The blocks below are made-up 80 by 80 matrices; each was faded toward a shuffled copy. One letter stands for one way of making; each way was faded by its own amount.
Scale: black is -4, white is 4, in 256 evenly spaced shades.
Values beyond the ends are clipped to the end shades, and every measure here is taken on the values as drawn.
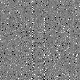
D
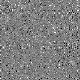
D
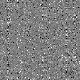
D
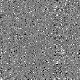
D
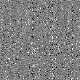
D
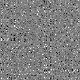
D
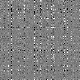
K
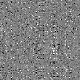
D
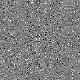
D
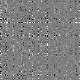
K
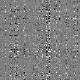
K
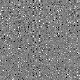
D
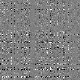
K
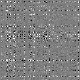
K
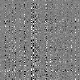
K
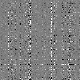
K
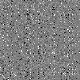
D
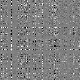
K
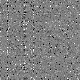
D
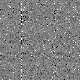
D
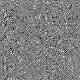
D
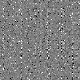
D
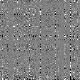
K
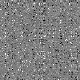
D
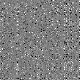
D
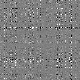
K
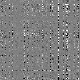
K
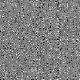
D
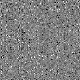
D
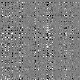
K
